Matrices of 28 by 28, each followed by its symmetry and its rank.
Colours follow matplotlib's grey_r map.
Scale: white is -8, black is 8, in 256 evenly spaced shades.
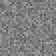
antisymmetric, full rank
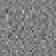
neither, rank five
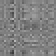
neither, rank three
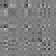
symmetric, rank three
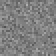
antisymmetric, full rank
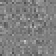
neither, rank five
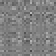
neither, rank three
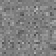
neither, rank five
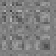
symmetric, rank three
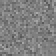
antisymmetric, full rank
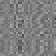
neither, rank three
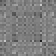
symmetric, rank three
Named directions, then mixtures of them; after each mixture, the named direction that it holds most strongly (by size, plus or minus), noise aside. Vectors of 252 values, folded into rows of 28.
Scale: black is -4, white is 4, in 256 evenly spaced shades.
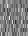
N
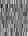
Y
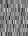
N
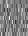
N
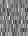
N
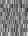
N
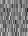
N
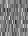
N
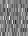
N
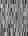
Y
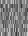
Y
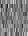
Y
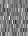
N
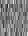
Y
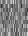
Y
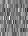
N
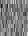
Y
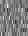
N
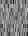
Y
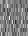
N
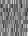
Y
